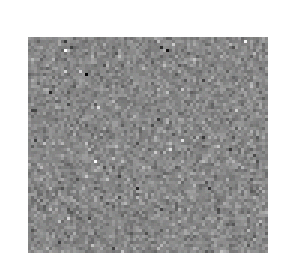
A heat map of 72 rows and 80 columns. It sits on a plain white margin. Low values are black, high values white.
Mirror symmetry: none. Histogram: heavy tails on both sides. Stripes: none. Odd rows or columns: none. Average level on the scale: 50%. Grain: fine. Slope: none.
